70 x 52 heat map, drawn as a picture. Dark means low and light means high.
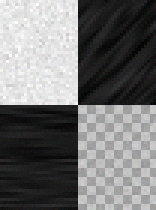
It is made of 2 by 2 panels. Panel 1,1: very high, fine-grained, faint in contrast. Panel 1,2: very low, slanting up to the right, faint in contrast. Panel 2,1: very low, streaked across, faint in contrast. Panel 2,2: high, checkered.
